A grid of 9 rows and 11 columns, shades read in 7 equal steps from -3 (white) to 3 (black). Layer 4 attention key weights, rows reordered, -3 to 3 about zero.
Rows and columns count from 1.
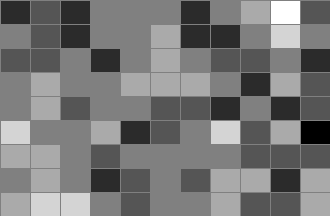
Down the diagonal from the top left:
2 1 0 0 0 1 0 -1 1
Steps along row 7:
same up up down same same same up same same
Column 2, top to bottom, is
1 1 1 -1 -1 0 -1 -1 -2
